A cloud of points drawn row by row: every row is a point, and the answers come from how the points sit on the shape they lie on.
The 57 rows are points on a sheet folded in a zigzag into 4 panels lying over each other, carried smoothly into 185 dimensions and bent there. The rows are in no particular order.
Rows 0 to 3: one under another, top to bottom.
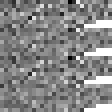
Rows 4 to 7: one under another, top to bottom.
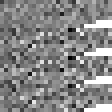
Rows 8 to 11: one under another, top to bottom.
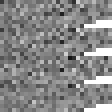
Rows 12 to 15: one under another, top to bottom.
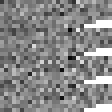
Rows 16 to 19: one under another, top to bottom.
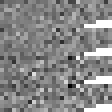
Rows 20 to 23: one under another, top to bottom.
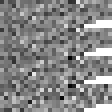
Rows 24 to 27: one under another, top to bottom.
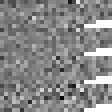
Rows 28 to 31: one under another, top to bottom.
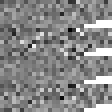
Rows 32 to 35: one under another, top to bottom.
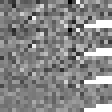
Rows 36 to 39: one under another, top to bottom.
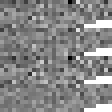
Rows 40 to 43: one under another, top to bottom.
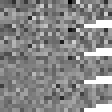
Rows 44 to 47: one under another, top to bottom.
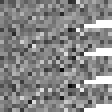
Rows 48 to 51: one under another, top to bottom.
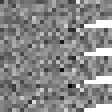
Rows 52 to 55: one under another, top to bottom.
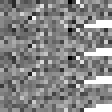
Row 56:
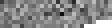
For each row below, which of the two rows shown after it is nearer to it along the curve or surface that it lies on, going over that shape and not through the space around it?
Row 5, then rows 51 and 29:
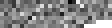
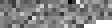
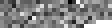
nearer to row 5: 29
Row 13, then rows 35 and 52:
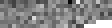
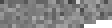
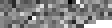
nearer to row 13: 35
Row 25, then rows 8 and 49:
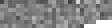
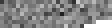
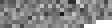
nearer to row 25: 49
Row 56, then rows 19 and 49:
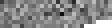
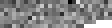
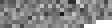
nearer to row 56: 49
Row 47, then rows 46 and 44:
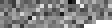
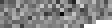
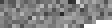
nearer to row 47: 46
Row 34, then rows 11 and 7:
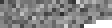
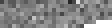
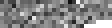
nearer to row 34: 7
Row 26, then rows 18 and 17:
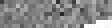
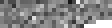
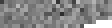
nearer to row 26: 17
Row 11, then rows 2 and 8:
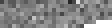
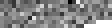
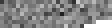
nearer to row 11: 2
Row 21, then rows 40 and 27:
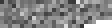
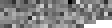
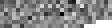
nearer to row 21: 27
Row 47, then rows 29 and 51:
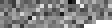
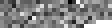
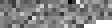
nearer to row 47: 29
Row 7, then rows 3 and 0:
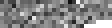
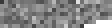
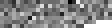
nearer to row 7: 0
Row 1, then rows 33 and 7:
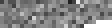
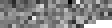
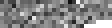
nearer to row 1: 7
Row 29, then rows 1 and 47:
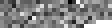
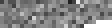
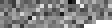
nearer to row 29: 47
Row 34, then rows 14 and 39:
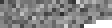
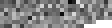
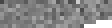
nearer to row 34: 14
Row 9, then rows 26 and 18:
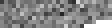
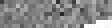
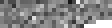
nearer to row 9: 18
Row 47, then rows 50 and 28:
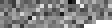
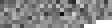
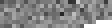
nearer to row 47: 50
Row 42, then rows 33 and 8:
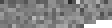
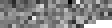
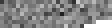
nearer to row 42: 33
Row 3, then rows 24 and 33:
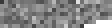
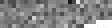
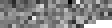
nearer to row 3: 24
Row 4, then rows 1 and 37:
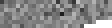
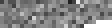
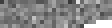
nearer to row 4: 1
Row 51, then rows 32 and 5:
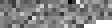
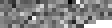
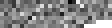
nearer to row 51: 32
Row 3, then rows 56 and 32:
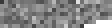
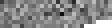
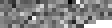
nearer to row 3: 32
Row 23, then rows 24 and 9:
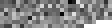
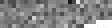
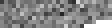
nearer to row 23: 9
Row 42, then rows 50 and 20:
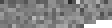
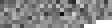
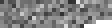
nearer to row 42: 50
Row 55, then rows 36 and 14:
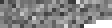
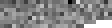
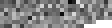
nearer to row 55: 14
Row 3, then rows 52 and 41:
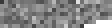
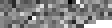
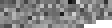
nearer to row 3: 52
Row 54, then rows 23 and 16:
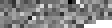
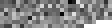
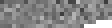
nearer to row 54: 23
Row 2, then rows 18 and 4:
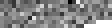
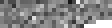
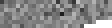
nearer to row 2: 18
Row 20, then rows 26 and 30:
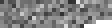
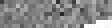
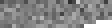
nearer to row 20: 26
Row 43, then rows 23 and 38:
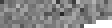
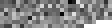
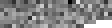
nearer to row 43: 23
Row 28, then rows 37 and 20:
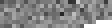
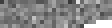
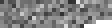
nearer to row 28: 37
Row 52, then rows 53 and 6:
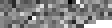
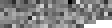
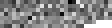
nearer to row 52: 6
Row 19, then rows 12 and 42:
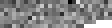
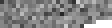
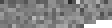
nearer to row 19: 42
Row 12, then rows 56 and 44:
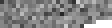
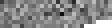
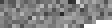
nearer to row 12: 56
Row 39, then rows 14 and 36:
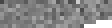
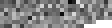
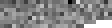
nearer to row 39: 36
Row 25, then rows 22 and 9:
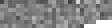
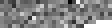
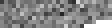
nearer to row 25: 22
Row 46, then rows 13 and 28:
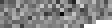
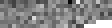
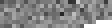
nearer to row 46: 28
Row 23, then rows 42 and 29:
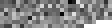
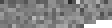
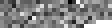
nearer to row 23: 29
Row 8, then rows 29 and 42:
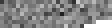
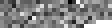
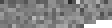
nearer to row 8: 29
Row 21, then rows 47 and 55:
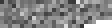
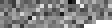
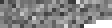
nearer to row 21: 55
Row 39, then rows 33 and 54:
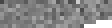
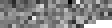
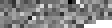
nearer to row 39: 33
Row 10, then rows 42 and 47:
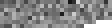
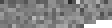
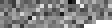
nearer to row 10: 42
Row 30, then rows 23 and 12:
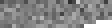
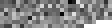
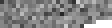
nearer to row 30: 23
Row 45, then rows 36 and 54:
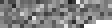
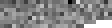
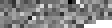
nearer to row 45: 54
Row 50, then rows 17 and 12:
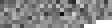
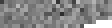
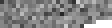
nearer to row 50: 17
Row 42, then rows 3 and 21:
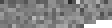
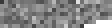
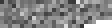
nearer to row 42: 3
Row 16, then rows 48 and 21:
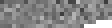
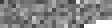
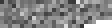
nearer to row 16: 48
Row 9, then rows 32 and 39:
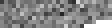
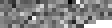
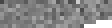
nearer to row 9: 32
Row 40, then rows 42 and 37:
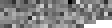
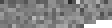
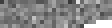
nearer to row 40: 42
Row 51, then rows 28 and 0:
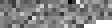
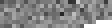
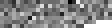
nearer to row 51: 0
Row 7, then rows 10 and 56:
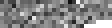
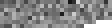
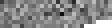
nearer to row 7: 56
